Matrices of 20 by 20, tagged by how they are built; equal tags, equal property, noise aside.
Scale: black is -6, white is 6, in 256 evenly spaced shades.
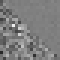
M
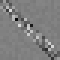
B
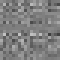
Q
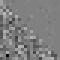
M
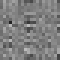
Q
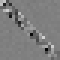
B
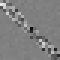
B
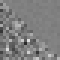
M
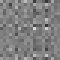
Q
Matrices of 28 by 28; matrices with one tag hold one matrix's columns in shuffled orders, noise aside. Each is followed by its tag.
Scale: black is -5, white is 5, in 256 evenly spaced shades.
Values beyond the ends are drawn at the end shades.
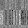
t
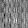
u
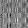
u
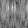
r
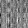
u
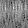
r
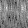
r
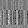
t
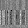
t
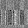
t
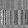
t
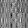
u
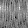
r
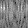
r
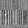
t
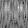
r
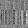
t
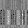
t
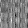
u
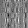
u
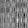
u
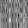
u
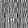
u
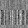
t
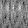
r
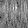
r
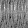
r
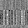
t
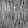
r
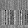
t
